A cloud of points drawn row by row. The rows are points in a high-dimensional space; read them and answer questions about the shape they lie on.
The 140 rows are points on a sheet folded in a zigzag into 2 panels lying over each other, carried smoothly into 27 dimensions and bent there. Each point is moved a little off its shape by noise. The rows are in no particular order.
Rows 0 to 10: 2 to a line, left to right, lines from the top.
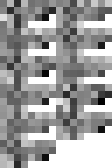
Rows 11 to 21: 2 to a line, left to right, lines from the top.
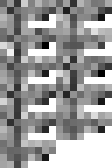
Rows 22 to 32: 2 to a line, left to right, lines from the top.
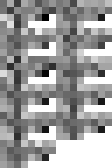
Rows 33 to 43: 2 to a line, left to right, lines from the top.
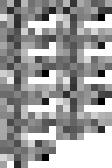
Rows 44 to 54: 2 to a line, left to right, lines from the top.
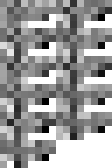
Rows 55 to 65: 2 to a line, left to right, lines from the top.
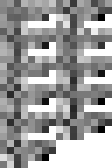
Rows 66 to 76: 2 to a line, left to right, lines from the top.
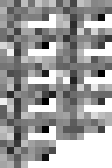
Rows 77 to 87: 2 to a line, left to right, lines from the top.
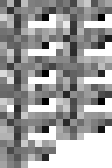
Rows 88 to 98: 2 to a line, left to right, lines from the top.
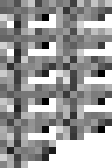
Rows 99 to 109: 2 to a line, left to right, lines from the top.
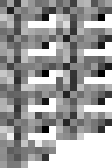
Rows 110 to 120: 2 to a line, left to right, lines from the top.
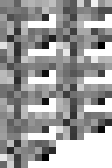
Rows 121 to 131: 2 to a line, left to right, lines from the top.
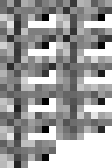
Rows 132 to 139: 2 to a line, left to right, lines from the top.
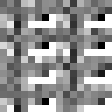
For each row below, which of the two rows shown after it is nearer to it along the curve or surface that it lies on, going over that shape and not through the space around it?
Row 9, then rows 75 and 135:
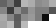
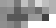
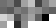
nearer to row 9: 135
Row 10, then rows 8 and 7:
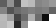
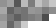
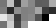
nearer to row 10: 7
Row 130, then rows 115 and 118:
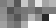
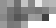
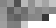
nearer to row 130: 115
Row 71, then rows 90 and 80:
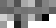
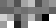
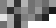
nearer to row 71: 90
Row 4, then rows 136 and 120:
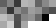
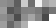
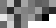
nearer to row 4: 120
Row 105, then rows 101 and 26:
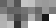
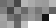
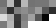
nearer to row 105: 26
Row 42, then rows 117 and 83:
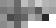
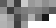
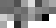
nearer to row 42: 117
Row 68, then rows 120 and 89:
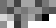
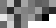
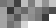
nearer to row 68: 120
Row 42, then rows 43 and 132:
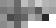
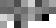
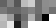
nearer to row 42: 132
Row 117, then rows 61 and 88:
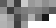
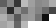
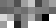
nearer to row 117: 88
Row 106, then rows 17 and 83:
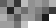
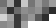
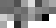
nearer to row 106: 83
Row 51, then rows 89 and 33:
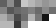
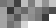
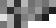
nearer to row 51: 33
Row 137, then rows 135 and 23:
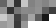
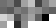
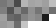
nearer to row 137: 135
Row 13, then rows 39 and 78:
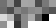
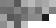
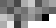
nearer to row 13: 78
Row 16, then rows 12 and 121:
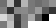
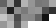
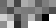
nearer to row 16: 121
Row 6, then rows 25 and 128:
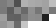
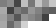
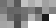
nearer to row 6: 25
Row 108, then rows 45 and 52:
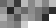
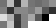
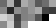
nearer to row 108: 52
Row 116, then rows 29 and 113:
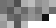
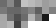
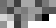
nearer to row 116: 113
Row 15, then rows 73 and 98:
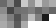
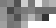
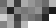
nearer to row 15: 73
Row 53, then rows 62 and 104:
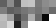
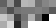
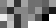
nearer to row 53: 62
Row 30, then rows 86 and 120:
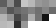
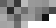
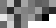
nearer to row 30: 120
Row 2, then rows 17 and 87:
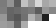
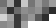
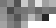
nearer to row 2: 87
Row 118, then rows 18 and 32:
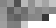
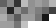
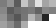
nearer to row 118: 18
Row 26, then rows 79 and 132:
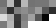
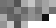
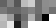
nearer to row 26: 132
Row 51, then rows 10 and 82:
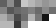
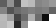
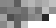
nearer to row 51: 10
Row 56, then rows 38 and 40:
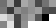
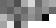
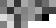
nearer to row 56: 40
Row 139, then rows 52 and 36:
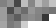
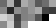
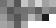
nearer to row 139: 52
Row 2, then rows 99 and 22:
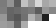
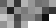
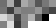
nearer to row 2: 22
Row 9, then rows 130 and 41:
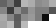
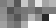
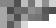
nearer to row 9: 41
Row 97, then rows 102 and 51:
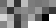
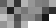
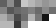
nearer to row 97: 51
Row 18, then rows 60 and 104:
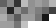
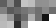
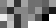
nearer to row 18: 104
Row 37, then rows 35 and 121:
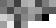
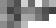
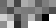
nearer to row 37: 121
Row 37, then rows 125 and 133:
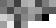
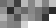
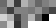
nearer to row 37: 133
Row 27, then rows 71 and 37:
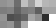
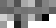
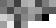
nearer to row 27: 71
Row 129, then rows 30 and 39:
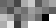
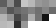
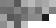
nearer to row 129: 39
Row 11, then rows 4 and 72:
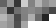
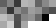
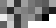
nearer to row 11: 72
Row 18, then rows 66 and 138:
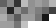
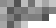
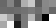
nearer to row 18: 66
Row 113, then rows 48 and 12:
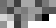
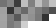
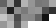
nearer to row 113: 12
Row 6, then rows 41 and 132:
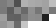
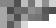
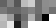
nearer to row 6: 41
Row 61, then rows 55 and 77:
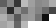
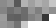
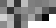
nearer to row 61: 55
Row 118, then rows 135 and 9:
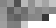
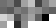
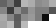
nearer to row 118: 9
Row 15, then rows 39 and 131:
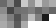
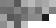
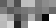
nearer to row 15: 131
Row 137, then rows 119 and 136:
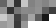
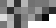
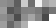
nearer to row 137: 119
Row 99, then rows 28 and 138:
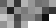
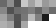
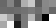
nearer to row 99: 138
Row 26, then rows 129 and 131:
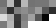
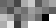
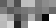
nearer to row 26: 131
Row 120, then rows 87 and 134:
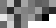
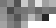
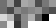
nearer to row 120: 134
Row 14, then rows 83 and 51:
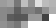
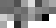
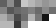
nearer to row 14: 51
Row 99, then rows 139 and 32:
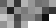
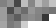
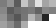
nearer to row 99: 139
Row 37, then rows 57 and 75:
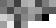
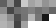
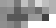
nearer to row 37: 57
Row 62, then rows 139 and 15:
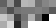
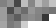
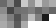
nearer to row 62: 15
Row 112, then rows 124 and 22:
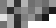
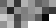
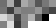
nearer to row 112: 22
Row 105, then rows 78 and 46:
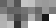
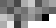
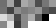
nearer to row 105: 46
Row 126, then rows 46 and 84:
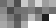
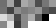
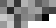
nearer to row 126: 46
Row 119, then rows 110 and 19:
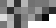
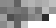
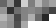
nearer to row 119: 19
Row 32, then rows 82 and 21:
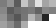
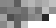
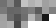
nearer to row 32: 21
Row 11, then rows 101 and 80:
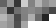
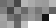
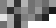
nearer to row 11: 80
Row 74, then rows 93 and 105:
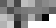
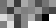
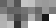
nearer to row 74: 105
